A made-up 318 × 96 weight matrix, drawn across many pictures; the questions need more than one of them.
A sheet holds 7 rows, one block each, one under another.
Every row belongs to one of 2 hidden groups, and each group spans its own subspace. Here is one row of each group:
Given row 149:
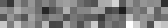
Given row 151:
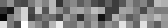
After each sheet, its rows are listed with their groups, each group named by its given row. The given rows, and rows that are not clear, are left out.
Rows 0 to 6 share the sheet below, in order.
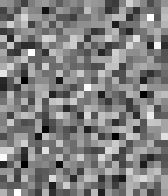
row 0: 151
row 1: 151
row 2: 151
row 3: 149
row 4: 149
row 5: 151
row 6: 149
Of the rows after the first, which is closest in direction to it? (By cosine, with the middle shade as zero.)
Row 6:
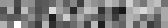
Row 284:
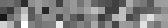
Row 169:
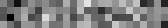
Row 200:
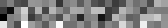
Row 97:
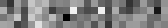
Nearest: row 169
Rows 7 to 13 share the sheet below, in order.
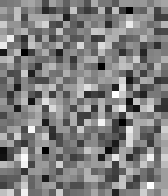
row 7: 149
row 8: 151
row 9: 149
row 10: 149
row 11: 149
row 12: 151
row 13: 151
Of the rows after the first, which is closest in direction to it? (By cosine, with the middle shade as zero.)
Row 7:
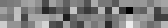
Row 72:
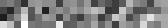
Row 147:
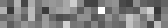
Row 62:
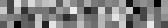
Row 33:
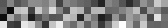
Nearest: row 147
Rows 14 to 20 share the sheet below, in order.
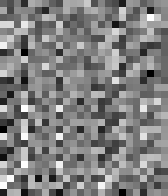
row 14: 151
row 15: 151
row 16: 151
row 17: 151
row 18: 151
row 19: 151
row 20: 151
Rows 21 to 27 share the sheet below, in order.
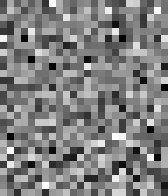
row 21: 149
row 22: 149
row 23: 149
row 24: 149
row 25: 151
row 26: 151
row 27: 149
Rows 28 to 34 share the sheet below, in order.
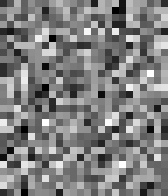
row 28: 149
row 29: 149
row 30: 151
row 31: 149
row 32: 151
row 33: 151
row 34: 151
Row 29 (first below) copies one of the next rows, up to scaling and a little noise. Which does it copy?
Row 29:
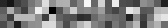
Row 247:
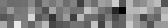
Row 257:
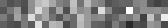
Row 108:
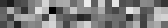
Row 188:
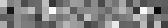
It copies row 108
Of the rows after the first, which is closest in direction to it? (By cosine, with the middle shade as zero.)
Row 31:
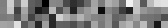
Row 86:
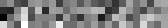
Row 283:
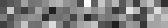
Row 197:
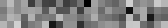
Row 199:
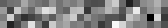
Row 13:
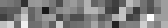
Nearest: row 197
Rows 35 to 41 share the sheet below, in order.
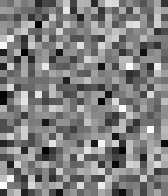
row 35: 149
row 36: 151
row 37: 149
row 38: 151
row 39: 151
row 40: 149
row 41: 151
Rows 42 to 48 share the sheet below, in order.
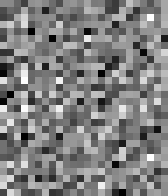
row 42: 151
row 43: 149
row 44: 151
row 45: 151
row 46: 151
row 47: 151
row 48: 151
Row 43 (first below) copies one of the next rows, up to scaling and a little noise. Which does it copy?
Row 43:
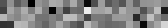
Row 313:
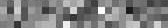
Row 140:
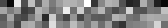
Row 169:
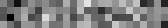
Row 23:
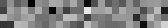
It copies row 23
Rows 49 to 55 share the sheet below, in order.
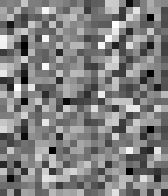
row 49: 151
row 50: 151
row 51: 151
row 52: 149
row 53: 151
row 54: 149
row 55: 149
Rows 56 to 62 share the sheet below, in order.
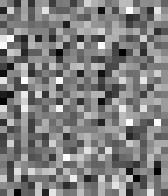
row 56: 149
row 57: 151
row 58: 151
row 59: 151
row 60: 149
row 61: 149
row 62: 149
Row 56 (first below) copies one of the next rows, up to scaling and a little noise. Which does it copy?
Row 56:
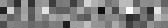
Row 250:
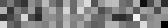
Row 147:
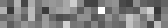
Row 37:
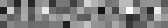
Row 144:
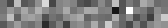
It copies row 37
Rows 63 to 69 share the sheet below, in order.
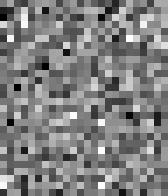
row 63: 151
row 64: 149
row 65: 149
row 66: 149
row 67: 149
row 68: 149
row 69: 151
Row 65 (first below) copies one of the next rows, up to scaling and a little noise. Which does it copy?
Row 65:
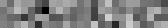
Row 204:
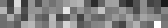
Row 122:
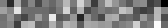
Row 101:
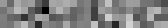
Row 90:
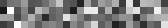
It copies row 101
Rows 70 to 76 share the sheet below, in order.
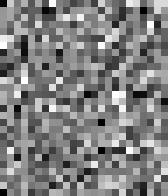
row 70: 149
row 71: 151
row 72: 151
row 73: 149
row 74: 149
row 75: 149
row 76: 149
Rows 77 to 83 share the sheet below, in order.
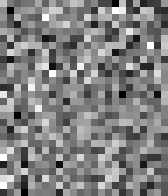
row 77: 149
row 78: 151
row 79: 149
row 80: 149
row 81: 149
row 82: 151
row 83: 151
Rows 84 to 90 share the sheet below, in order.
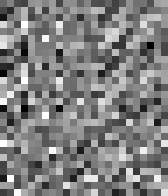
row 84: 151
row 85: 151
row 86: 151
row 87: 151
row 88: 149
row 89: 149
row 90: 149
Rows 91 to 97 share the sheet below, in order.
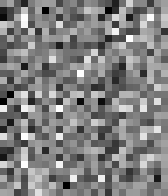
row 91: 151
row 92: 149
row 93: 149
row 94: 151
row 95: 151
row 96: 151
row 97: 149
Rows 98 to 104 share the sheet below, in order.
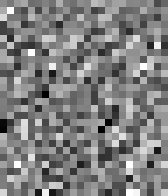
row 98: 151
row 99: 151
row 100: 149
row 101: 149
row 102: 151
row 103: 149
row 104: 149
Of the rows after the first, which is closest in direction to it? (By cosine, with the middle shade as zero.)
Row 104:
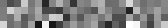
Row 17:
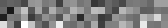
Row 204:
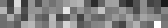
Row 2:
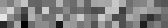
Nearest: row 2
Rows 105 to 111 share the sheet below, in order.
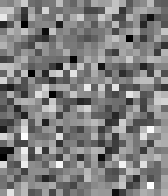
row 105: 151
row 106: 149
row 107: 149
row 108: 149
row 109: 151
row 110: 151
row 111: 151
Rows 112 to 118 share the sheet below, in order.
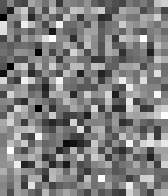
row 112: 151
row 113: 149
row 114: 151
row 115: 149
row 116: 149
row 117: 149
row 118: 149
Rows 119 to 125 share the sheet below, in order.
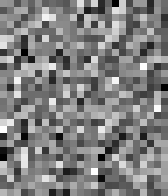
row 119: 149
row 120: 151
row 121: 149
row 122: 149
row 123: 151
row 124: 151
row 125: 149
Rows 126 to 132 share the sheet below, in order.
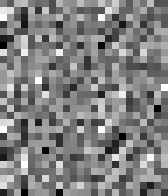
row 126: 151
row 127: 151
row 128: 149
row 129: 149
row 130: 151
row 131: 151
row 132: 151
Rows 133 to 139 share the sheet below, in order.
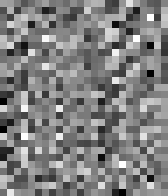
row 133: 151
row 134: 151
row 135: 151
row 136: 151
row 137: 151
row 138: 151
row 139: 151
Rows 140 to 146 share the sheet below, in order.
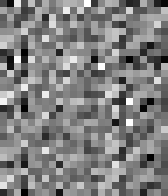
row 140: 149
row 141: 151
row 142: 149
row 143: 151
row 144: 149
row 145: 151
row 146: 151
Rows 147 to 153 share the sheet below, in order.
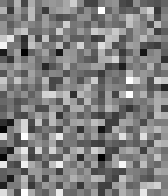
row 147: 149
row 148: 151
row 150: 149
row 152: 151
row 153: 151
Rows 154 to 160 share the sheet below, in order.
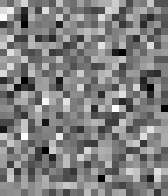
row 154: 151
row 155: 151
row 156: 151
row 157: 149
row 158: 151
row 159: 149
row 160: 149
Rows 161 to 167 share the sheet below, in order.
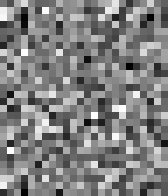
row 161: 151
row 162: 151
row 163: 149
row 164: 151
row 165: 149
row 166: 149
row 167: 151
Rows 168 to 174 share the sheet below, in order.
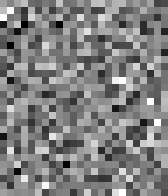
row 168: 151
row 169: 149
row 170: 151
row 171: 151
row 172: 149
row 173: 149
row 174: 149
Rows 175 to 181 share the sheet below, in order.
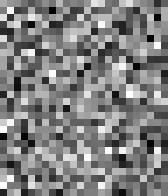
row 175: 151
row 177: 149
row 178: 149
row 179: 151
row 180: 149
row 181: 151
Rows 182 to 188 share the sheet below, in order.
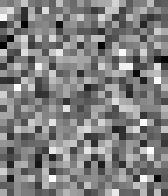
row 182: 151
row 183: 151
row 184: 149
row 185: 149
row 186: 149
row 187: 149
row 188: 149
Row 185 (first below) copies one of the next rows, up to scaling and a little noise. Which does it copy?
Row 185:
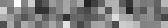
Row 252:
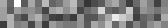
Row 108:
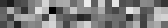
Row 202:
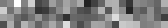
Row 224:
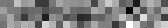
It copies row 202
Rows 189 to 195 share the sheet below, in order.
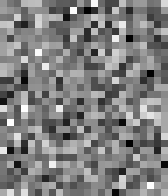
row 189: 149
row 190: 149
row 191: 151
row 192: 151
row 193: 149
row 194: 149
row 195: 151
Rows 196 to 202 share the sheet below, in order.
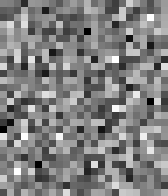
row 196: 151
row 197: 149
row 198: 149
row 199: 151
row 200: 151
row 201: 149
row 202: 149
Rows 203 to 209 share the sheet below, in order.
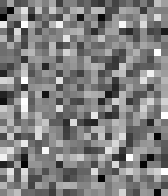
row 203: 151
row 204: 149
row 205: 151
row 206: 151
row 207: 149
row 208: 151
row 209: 149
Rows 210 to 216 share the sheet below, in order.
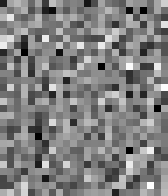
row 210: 149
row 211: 151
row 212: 149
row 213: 149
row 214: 149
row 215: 149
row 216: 151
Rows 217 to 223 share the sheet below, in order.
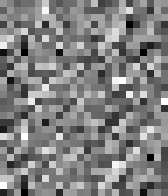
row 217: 149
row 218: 151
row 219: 151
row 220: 149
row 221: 151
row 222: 151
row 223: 151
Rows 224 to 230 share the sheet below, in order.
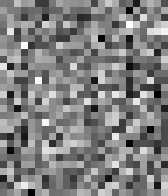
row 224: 149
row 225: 149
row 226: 149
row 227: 149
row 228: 151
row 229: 149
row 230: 151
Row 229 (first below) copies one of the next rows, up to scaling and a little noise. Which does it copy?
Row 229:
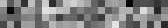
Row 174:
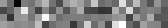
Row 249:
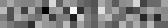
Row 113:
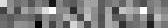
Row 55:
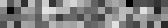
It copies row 55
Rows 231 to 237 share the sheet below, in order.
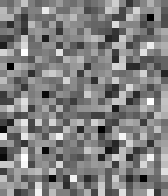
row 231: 151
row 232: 151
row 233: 149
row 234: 151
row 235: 151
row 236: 151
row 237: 149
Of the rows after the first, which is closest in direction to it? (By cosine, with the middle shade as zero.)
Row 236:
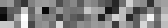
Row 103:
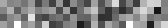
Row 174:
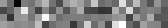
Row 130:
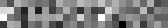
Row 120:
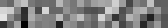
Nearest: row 174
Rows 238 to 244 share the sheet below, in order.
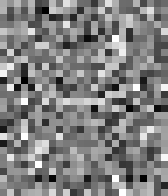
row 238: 149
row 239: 149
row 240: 151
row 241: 149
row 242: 151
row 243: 149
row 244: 149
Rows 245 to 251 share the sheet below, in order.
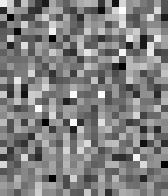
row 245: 149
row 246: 149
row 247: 149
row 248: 149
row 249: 149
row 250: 149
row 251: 149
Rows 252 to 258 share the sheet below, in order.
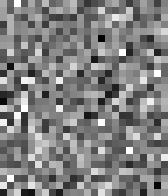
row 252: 149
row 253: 149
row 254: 151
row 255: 151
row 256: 149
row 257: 149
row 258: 151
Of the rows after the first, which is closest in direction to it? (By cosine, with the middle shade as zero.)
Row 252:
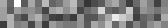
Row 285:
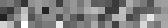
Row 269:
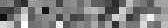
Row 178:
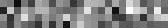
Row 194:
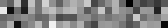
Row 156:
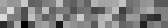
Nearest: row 194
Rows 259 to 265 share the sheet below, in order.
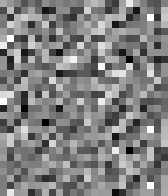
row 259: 151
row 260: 151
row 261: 149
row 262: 151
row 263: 151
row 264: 149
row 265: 151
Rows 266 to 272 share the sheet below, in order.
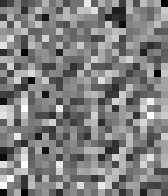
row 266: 149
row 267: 151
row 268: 151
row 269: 151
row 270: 149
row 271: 151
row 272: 151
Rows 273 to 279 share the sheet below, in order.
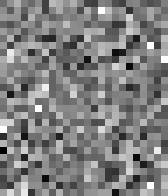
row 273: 149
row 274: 151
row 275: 149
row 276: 149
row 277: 151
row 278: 149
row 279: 151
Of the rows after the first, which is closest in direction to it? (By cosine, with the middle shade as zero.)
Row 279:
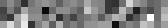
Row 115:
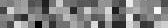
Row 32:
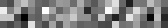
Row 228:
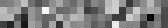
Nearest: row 115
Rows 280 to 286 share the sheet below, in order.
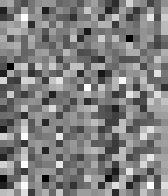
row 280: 151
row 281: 149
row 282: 151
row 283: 149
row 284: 151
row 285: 151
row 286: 151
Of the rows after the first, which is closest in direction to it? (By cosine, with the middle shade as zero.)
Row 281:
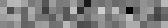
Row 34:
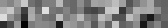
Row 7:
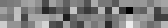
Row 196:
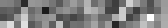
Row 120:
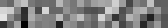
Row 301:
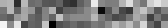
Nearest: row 7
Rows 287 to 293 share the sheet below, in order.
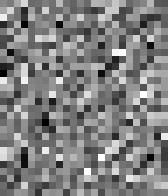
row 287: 151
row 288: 151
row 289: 151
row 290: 149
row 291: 149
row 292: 151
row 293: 149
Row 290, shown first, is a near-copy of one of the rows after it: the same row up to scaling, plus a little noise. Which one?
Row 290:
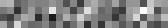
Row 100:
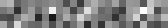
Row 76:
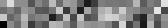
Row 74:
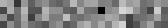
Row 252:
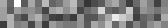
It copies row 100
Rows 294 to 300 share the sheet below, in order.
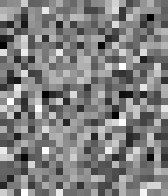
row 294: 151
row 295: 151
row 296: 149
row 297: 149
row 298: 149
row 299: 151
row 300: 151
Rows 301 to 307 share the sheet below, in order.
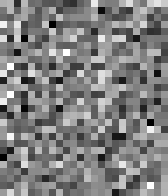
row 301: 149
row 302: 149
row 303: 151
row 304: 151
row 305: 151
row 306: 151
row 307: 151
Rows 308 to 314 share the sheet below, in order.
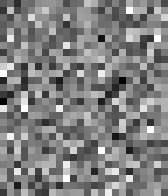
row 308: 149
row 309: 149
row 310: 151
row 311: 151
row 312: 151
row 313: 149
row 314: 149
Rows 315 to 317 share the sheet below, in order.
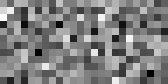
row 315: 151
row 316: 149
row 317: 151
